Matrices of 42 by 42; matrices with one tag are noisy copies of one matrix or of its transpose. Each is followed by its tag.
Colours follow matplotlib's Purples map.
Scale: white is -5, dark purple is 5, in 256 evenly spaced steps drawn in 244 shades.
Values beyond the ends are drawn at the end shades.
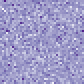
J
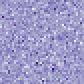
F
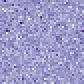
J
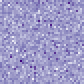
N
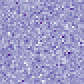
F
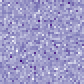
N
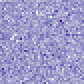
N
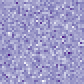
F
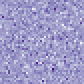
F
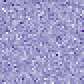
J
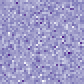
F
